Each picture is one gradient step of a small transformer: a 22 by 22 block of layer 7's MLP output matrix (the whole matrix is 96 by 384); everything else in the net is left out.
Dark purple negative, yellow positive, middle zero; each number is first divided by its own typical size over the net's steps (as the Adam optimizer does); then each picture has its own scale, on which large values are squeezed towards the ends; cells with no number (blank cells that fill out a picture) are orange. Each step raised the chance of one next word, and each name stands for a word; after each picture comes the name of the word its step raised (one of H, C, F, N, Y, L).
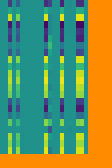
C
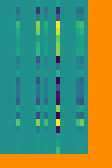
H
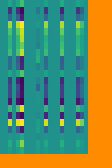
H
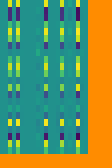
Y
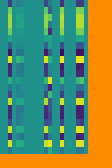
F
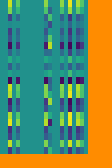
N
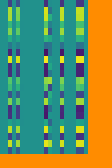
F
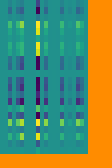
H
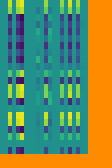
N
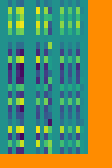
F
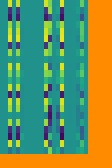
Y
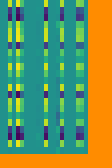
Y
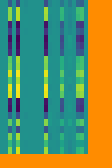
C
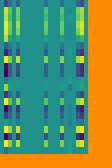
F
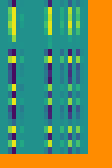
F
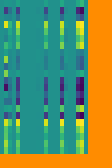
H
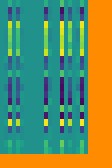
H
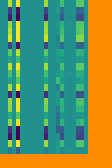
Y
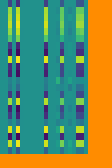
F
